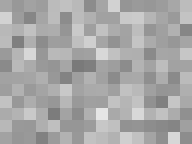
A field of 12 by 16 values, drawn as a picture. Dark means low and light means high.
Slope: none. Odd rows or columns: none. Seam: none. Mirror symmetry: none.
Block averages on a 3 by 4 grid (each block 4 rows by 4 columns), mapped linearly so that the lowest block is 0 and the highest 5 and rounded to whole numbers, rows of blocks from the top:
1 3 3 1 | 1 0 2 1 | 1 0 5 0
